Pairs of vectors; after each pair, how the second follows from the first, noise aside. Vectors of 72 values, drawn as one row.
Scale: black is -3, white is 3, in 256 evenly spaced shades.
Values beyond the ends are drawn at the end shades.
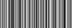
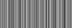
shrunk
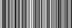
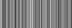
shrunk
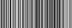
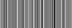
partly zeroed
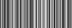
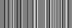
partly zeroed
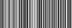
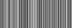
shrunk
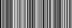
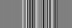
partly zeroed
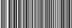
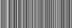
shrunk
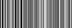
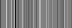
partly zeroed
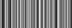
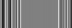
partly zeroed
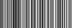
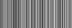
shrunk
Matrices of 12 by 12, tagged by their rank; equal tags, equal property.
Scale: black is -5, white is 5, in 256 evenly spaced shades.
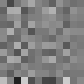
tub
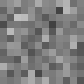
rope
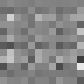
tub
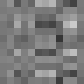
tub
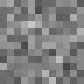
rope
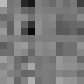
tub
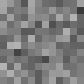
rope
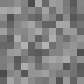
rope
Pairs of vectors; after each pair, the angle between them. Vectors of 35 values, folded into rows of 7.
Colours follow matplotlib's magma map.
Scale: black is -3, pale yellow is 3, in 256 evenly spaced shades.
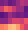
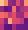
partly opposed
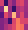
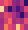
orthogonal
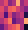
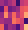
nearly opposite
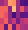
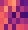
nearly parallel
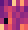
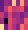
nearly parallel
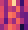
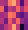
nearly parallel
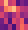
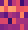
partly aligned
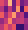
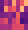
partly opposed
